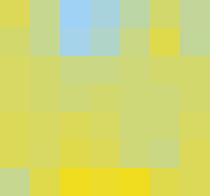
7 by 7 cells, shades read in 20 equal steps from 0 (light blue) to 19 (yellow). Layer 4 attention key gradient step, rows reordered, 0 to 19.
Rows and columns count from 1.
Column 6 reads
12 15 12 11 11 10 15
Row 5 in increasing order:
11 11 13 13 13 14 14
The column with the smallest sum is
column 3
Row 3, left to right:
13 12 10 10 11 12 12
